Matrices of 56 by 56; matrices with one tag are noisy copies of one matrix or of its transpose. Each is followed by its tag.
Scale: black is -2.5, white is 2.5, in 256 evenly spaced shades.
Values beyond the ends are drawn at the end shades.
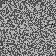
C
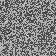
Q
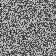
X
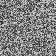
Q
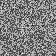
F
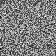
C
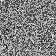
Q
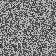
X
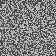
C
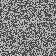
X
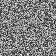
X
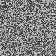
Q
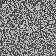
C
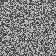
C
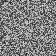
C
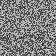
F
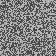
Q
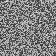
F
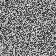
Q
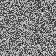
F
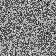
Q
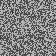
F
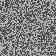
Q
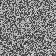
F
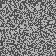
C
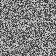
X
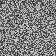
C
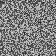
C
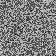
Q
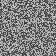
X
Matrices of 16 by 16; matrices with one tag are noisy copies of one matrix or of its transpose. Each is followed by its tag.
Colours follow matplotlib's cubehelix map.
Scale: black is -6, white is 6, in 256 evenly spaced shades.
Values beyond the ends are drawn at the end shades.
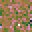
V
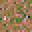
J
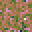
V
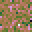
V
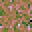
V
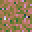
J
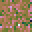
V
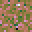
J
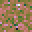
J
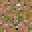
J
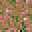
V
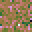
V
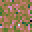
V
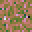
J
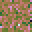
V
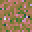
J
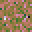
J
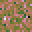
J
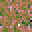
V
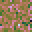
V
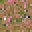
J
